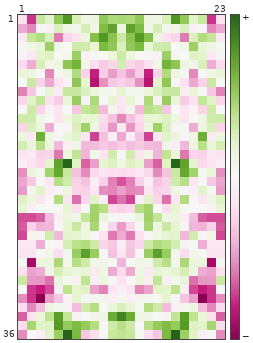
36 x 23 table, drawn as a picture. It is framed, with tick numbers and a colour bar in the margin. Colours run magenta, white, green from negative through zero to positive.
No overall slope runs across the table. Overall the values sit about 50% of the way up the scale. The texture is blotchy. The left and right halves mirror each other. No single row or column stands out from its neighbours. No seam splits the table.
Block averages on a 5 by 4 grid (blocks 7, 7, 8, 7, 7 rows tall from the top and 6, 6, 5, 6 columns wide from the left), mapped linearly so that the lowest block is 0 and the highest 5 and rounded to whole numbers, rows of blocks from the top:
3553 / 3233 / 3003 / 1341 / 2442
